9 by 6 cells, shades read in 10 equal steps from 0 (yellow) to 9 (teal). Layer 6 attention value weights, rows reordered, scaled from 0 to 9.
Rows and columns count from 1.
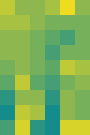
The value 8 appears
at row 7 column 1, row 7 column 4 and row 9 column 3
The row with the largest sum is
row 7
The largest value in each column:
9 4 8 9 7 5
